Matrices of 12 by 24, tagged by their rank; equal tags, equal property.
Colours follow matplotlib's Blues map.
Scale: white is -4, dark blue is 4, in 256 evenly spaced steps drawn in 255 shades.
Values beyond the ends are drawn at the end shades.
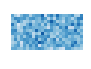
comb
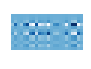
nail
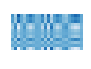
nail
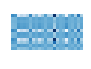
nail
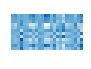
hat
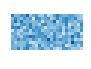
comb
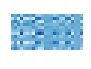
hat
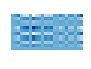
nail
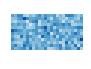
comb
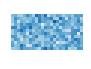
comb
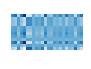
nail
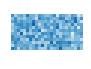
comb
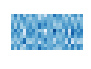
hat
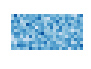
comb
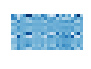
hat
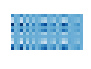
nail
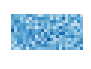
comb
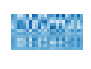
hat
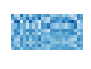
hat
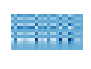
nail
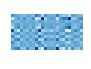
hat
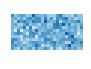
comb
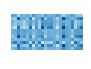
hat
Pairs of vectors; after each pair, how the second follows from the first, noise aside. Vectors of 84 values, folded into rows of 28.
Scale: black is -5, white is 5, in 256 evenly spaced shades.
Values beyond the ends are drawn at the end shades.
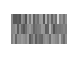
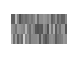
wrapped around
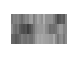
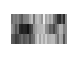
scaled up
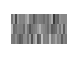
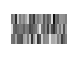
scaled up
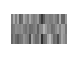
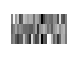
scaled up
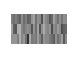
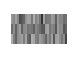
wrapped around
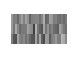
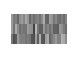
copied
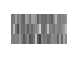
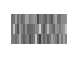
copied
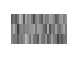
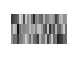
scaled up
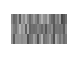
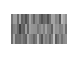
negated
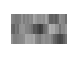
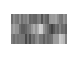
negated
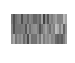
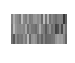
negated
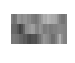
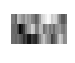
scaled up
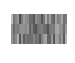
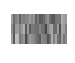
wrapped around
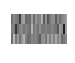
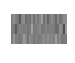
shrunk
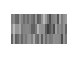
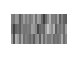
negated
